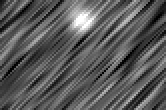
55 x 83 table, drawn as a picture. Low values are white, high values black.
Grain: diagonal, up to the right. Mirror symmetry: none. Dips: one, in the top middle. Ninth with the lowest average: top middle.
